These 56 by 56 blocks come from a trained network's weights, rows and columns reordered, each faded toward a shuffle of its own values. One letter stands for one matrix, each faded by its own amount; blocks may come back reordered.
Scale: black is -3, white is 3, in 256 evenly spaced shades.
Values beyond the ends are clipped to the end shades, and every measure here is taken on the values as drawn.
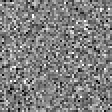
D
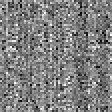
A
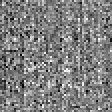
A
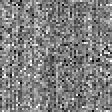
A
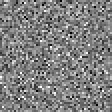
D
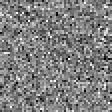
D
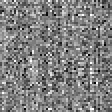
A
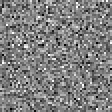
D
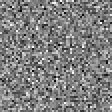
D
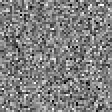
D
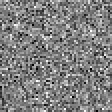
D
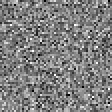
D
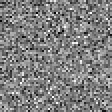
D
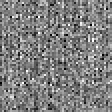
A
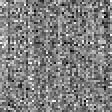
A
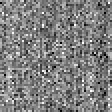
A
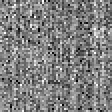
A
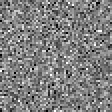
D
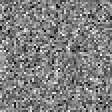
D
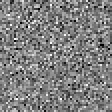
D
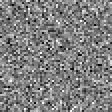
D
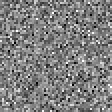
D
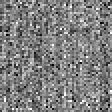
A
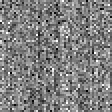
A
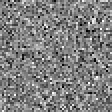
D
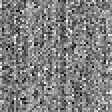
A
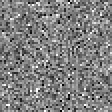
D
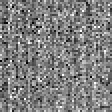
A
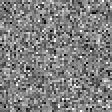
D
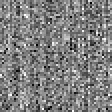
A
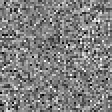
D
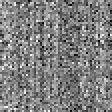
A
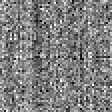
A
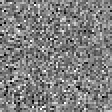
D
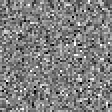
D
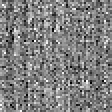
A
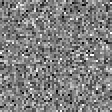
D
